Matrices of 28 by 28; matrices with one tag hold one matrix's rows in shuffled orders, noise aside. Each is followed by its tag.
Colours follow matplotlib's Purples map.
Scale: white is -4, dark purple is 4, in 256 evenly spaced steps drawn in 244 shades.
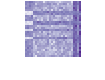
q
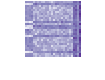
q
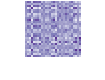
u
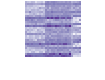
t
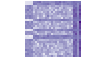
q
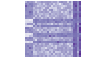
q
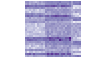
t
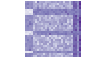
q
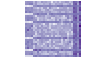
q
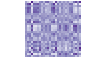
u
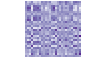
u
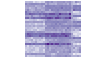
t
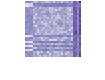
q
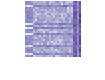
q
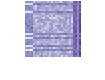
q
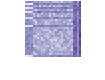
q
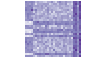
q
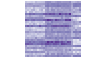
t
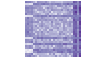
q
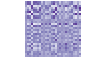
u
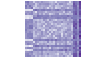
q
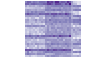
t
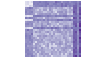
q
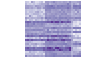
t
